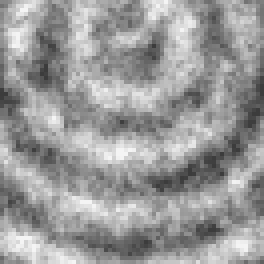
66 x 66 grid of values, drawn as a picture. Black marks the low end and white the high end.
Overall the values sit about 60% of the way up the scale. No overall slope runs across the table. Concentric rings centre on the top middle. The field is mottled with small blotches.
